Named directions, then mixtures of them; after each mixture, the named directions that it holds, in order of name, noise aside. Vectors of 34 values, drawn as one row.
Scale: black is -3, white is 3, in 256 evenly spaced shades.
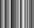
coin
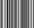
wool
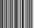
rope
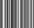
coin, wool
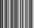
coin, rope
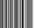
rope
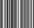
coin, wool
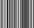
wool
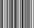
rope, wool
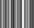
coin, rope, wool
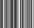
coin, rope, wool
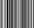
wool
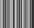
rope, wool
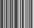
rope
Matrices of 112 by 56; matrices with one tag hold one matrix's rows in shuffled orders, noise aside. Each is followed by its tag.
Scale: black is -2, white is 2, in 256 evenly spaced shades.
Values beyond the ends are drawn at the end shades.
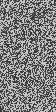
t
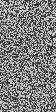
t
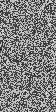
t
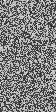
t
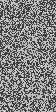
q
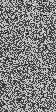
q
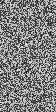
t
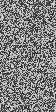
t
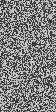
t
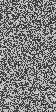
t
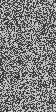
q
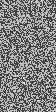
t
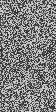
q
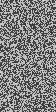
t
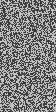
t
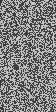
t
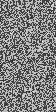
q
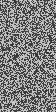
t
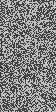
q
